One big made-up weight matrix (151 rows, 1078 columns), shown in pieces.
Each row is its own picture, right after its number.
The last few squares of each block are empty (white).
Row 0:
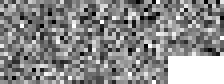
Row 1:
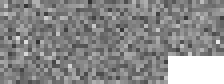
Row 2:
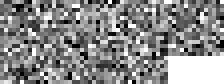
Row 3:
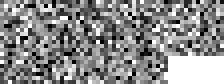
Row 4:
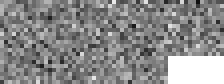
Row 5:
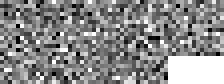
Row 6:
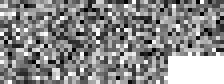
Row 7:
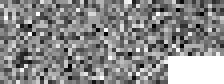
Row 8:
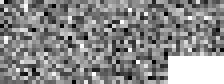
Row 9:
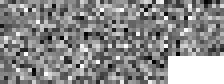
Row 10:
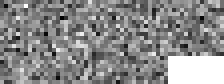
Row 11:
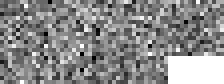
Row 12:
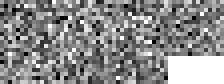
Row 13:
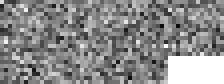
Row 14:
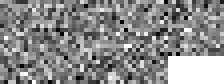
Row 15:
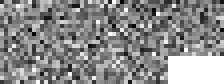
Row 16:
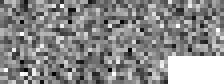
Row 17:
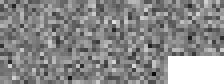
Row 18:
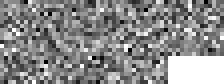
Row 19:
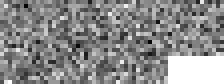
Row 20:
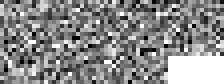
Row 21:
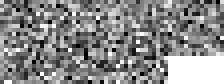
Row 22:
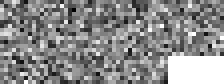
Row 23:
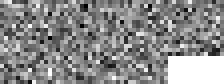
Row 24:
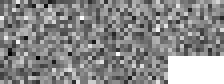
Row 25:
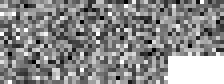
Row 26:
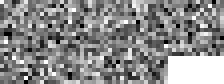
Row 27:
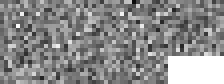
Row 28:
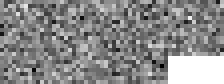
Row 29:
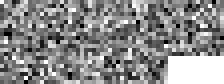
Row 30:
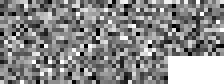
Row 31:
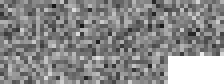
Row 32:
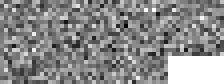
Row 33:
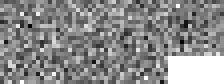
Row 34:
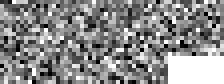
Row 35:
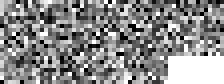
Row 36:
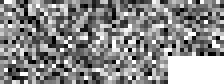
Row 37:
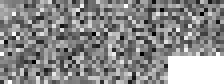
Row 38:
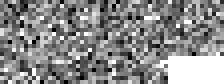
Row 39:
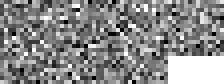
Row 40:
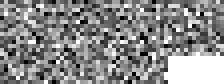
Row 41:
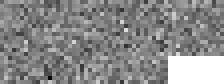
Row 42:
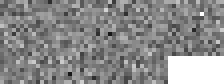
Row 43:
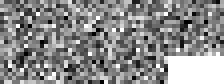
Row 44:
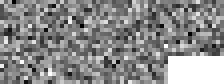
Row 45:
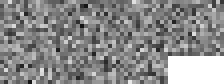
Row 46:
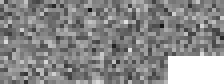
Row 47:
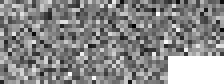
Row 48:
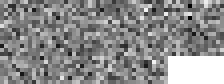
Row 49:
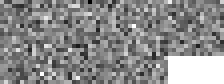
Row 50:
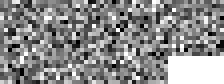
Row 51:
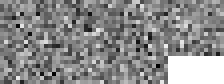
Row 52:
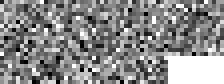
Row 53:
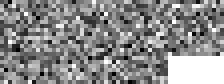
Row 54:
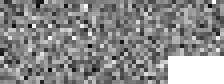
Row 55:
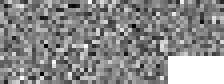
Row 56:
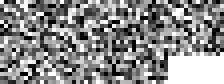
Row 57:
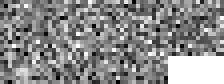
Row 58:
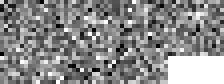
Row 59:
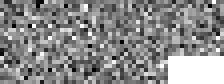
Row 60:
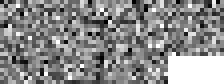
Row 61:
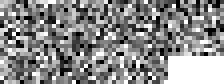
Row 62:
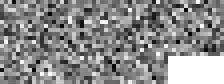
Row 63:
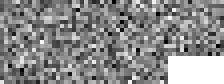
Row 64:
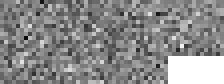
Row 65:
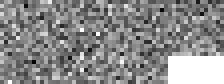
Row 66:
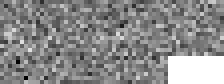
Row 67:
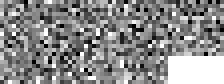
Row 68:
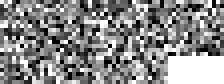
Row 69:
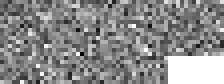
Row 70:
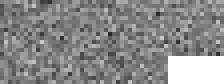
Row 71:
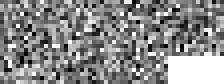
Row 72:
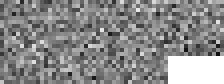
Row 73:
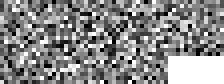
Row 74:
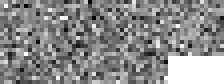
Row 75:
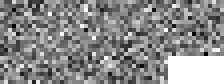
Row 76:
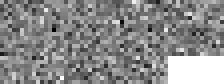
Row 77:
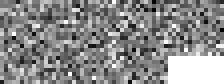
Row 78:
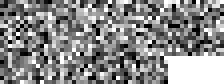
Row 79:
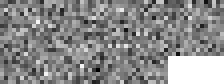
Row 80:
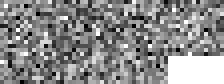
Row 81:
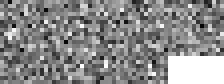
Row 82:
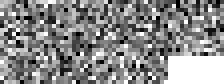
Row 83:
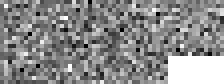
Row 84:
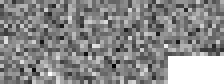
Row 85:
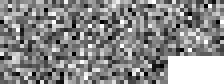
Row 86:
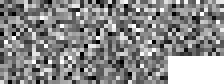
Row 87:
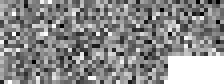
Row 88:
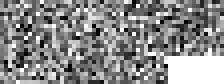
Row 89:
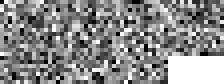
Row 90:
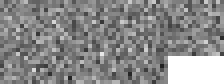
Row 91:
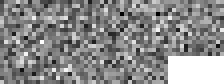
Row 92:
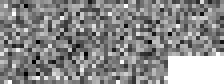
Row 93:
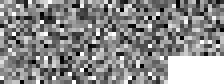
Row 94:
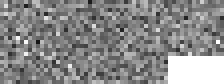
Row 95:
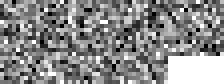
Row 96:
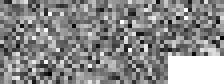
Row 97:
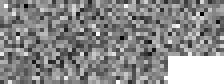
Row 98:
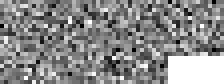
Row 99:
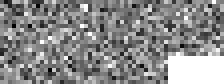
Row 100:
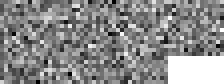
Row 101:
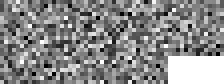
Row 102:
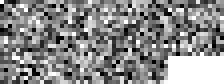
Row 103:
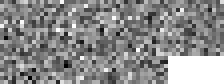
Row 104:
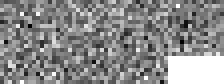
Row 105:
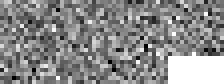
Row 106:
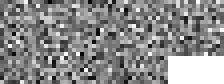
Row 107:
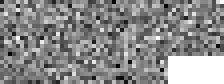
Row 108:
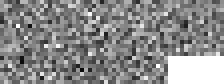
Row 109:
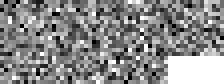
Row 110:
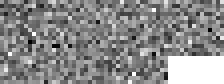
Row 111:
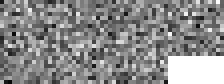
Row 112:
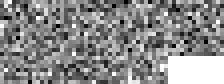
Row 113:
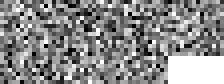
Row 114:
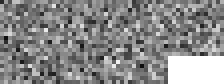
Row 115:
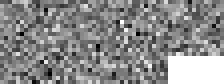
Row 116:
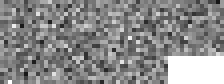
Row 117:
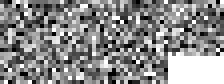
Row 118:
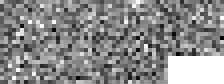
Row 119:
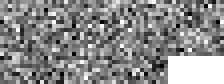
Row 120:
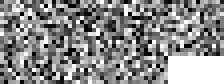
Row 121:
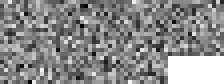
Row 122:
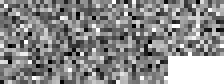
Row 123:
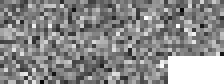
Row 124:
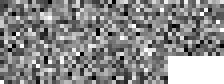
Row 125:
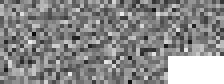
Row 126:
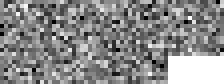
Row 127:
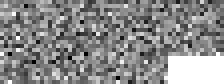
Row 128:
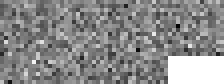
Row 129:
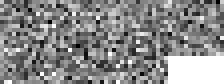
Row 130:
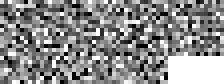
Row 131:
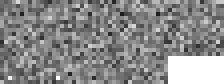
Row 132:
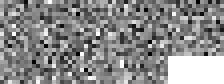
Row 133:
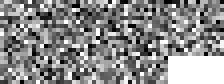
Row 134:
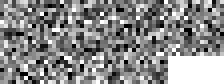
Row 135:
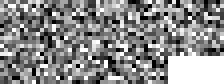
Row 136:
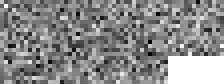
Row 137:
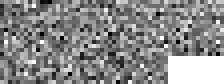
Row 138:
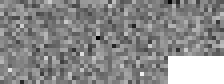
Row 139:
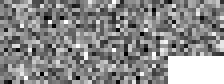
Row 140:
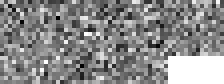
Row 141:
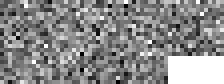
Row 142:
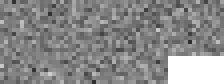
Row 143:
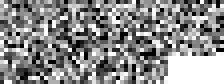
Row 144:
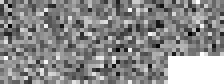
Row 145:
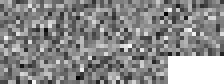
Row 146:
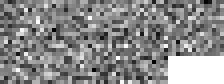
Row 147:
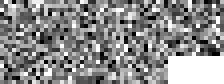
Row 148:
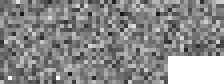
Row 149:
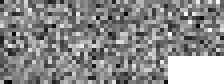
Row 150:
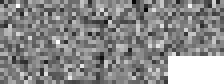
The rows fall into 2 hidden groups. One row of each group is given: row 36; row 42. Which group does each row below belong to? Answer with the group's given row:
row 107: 42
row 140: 36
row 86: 42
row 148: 42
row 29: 36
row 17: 36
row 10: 42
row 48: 36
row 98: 36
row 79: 36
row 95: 36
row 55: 42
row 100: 42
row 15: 42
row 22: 36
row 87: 42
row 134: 36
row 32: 42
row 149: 42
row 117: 36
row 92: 42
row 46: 36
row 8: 36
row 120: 42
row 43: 42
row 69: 42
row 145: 36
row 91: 42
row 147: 36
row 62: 36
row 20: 42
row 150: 36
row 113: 42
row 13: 36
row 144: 36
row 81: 36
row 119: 36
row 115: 36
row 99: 36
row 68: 36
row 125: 42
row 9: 36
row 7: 42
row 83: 42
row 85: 36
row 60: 36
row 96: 36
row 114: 36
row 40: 42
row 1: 42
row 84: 36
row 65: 42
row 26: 36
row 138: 42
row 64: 42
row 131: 42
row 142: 36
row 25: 42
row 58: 36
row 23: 36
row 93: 42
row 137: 42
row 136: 42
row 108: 42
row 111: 42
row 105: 36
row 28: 36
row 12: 42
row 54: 36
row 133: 42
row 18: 36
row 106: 42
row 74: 42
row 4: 42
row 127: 42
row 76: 36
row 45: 36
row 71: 42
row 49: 42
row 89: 36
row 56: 36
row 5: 42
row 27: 42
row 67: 42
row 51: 42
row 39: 42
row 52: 36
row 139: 42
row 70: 42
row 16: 36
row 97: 42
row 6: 42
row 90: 36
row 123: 36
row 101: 42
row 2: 42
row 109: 36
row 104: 42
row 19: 42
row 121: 36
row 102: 36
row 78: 42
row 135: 36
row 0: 36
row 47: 42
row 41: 36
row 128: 42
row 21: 42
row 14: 36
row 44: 36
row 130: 42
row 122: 42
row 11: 42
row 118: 36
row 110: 42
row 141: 42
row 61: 42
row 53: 36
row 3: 42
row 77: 42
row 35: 42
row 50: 42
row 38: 36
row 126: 36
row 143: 42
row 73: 42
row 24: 42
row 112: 36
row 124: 42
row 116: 42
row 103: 36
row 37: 42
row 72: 42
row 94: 42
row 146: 36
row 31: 36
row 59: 36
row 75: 36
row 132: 42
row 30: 42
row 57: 42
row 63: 42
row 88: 42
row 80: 42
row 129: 42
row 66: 36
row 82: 42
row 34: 36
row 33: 42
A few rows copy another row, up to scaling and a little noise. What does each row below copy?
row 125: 20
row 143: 19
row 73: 101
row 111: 149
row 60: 150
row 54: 59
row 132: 67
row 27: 71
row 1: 94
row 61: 82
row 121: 45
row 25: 6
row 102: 13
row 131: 148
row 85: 119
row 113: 120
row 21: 129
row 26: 29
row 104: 33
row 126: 28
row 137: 70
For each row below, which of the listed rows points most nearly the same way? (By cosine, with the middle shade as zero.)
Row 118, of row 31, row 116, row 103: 31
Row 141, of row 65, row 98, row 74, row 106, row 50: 106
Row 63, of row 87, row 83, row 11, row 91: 91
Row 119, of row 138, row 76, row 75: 138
